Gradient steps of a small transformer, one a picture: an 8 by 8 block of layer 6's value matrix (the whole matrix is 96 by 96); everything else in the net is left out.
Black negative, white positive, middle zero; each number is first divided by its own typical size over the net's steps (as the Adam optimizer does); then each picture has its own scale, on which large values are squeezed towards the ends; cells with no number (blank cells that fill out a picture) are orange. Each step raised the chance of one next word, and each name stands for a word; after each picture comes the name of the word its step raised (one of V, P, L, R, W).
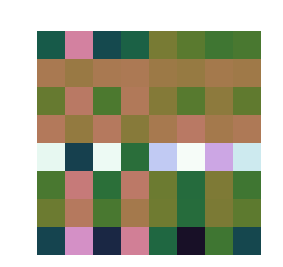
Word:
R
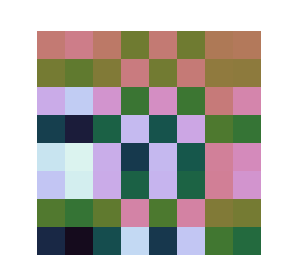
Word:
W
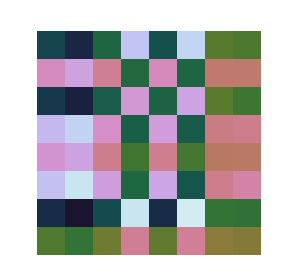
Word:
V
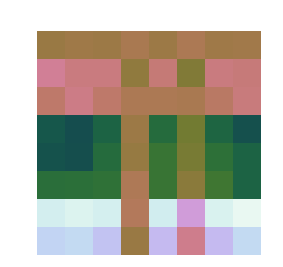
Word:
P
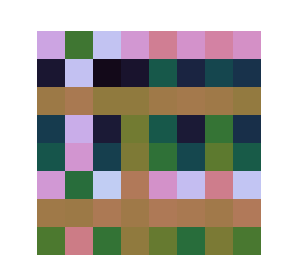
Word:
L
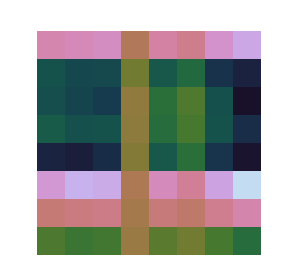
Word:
L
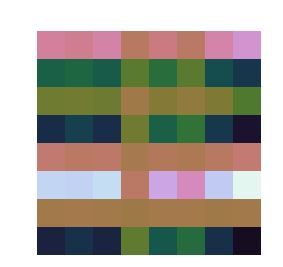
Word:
W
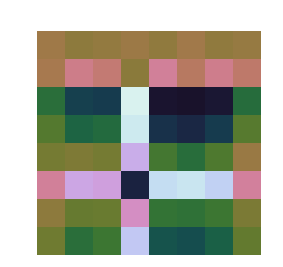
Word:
L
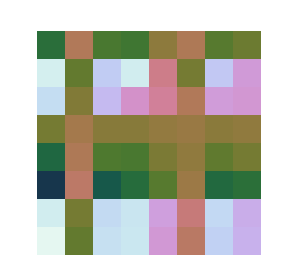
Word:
P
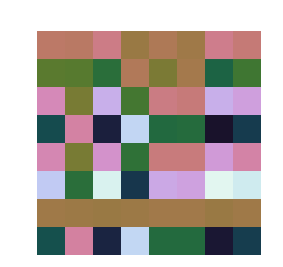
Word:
W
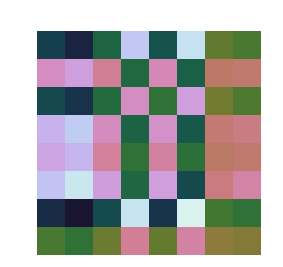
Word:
V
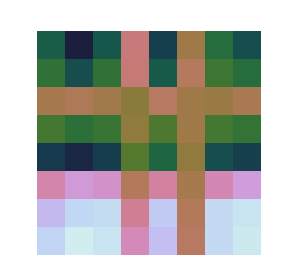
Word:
P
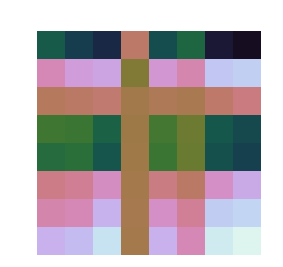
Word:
P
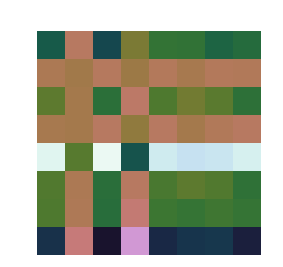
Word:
R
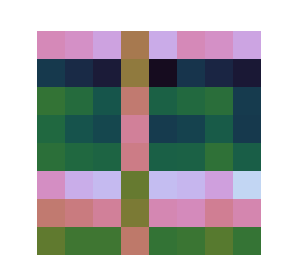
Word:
L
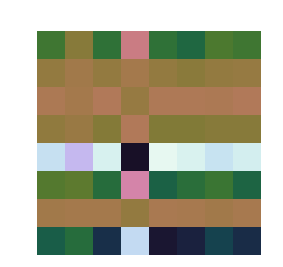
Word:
R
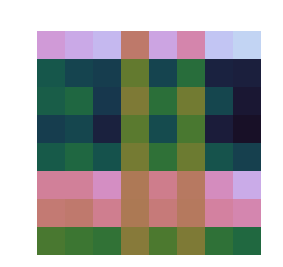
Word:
L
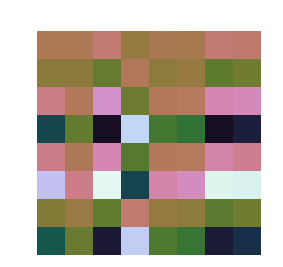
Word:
W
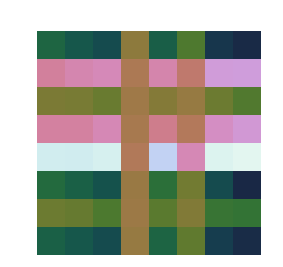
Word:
R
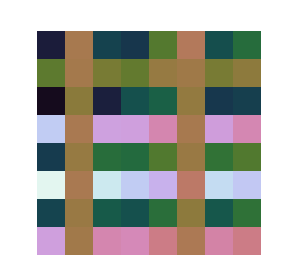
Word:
V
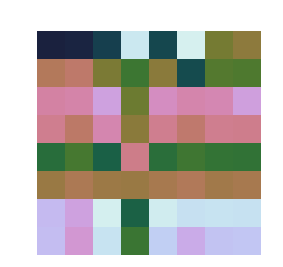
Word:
P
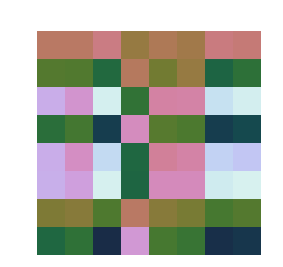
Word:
W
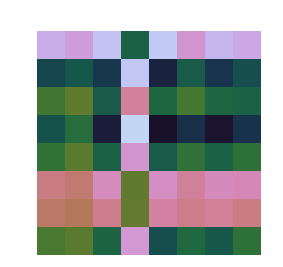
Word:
L
